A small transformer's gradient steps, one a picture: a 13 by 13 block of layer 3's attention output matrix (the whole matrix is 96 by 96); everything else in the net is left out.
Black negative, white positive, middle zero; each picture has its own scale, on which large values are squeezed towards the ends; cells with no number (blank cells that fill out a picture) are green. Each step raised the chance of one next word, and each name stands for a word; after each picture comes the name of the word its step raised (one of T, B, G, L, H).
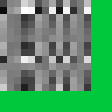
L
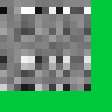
L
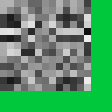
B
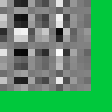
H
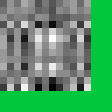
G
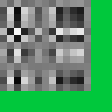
B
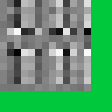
H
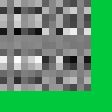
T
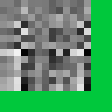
H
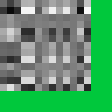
L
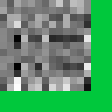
G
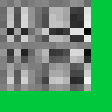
B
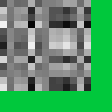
G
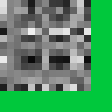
T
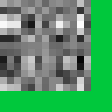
G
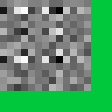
L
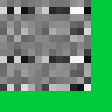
L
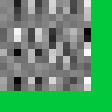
H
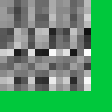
H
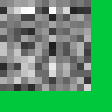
L
